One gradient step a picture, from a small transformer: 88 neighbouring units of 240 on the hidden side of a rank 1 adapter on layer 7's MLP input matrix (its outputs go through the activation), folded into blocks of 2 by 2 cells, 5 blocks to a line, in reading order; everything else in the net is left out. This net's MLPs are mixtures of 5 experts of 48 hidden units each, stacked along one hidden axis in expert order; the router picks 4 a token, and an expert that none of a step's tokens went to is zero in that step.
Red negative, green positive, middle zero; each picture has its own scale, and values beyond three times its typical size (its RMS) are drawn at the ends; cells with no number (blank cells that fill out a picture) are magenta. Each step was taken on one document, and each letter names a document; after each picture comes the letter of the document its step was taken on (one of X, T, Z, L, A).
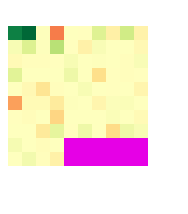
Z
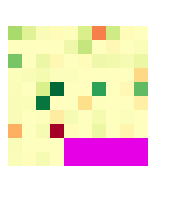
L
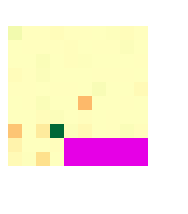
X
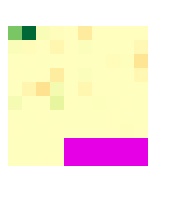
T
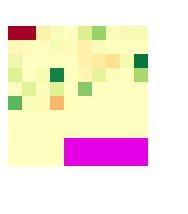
T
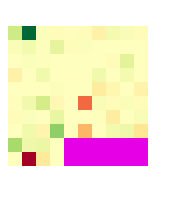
Z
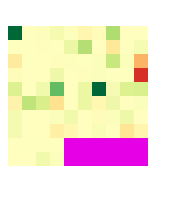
L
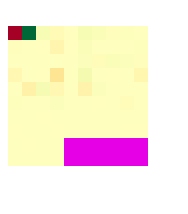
T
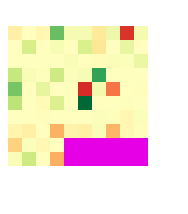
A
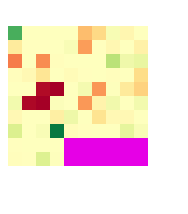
L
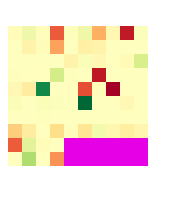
A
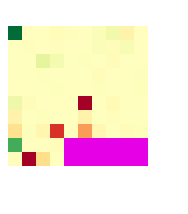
X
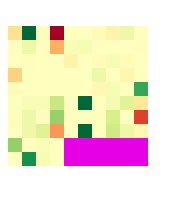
Z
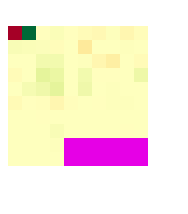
T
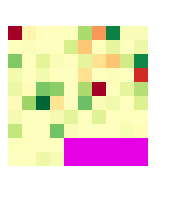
L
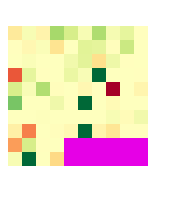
A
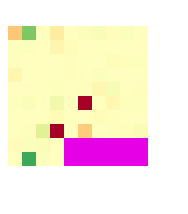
Z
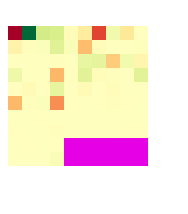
T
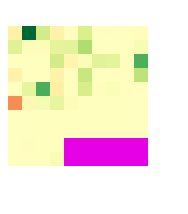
T
